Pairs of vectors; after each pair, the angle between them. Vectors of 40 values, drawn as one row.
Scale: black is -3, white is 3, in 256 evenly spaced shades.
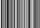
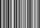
orthogonal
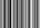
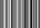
nearly opposite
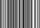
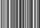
partly aligned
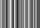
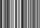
orthogonal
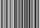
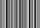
partly aligned
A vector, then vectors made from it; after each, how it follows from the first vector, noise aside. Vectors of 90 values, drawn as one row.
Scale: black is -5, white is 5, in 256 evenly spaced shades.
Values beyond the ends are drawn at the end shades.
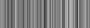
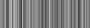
wrapped around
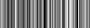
scaled up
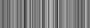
wrapped around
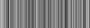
wrapped around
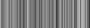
wrapped around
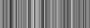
wrapped around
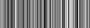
scaled up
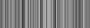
wrapped around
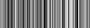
scaled up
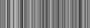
wrapped around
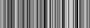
scaled up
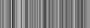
reversed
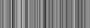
reversed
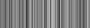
wrapped around
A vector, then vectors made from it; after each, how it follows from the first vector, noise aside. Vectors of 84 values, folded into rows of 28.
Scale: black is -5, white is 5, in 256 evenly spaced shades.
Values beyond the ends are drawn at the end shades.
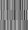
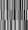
scaled up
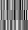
scaled up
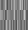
sign-scrambled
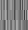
copied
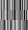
scaled up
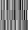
scaled up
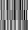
scaled up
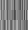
copied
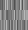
sign-scrambled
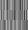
copied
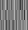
sign-scrambled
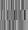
sign-scrambled
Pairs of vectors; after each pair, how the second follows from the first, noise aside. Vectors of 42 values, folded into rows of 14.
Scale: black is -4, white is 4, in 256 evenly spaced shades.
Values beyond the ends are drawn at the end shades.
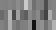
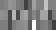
negated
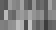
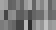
negated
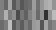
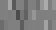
partly zeroed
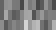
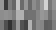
shuffled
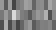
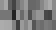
sign-scrambled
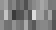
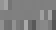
partly zeroed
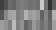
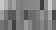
negated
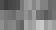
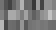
shuffled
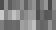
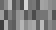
shuffled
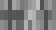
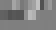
partly zeroed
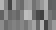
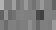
partly zeroed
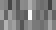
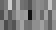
negated
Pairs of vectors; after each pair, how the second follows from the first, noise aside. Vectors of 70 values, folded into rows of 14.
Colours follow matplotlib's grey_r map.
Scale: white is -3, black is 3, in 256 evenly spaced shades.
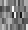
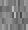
shrunk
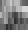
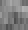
shrunk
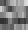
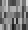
shuffled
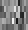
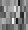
copied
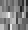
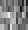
copied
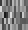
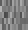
shrunk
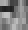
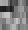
copied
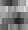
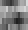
copied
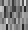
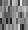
shuffled
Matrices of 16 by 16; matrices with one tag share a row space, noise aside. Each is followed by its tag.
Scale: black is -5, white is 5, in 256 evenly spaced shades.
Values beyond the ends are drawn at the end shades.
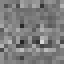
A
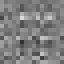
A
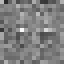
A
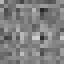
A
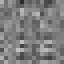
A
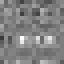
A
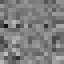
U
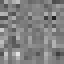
U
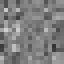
U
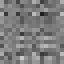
A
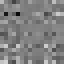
U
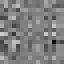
U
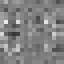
U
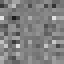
U
